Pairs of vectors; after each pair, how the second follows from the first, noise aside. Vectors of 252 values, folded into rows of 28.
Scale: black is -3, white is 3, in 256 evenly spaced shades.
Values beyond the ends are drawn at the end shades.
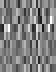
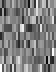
shuffled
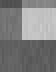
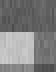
reversed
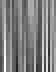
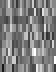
shuffled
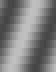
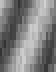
reversed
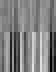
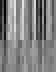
reversed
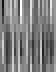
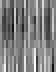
reversed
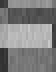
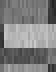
reversed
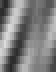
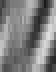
reversed
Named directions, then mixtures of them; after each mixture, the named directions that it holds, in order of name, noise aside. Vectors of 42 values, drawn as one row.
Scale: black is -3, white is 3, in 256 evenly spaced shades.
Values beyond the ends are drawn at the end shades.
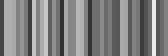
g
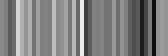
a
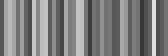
g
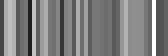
a, g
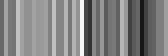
a, g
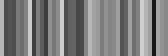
g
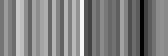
a, g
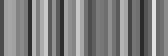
g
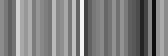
a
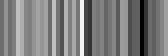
a, g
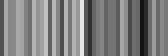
a, g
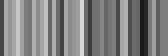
a, g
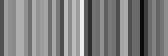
a, g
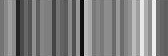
a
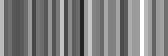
a, g
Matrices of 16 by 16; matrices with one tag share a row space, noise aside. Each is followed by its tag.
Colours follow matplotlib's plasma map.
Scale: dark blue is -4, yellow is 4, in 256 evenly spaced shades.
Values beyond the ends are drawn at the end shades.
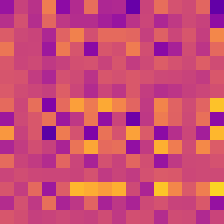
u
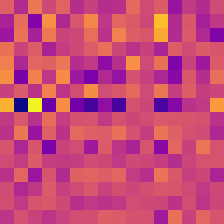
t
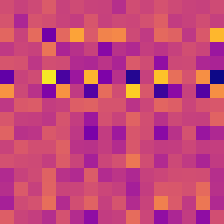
u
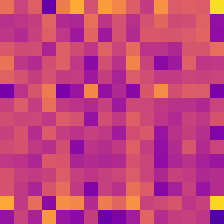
u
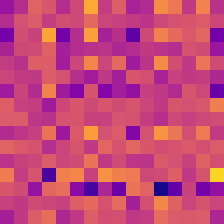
u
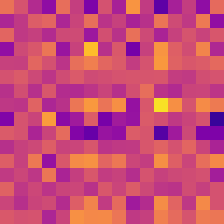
u
